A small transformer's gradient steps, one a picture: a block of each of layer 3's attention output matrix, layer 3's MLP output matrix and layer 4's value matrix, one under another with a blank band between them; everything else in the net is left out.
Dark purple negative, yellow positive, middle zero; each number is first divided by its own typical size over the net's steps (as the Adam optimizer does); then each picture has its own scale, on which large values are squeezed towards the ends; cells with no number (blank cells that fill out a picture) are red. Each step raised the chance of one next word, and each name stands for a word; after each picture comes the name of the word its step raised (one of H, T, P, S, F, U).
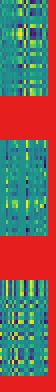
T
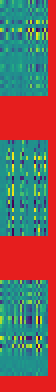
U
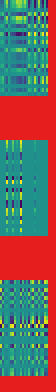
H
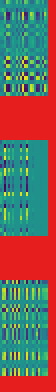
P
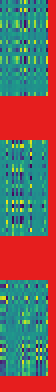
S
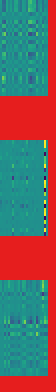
H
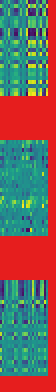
T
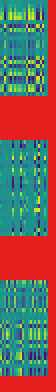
P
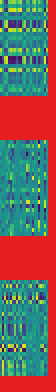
S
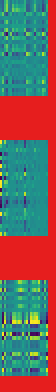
H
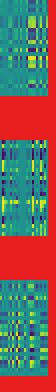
S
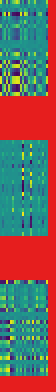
P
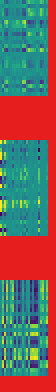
T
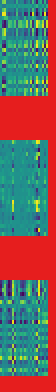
T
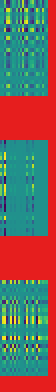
U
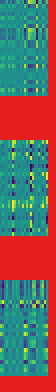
T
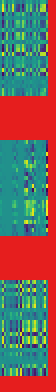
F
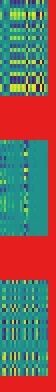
P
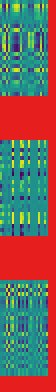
F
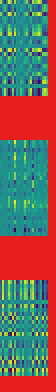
T
